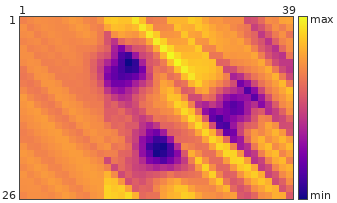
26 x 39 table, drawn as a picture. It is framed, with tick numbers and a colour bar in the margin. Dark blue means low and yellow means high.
Histogram: skewed, a long tail of low values. Seam: vertical, 30% of the way across, the left part calmer. Mirror symmetry: none. Lone odd cells: none. Dips: three. Slope: none.
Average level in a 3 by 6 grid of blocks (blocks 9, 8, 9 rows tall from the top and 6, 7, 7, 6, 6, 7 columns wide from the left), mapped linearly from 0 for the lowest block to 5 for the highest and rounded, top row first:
4 3 2 5 4 3 | 4 3 1 4 0 2 | 4 4 2 2 4 4
